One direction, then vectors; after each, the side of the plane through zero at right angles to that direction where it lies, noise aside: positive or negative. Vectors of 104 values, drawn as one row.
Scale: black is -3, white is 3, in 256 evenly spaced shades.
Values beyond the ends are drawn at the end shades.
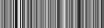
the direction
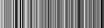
positive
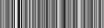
negative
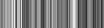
positive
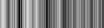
negative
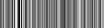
negative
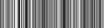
negative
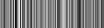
positive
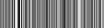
negative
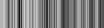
negative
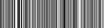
negative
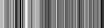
positive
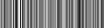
positive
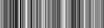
positive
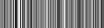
positive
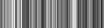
positive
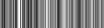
positive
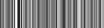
negative
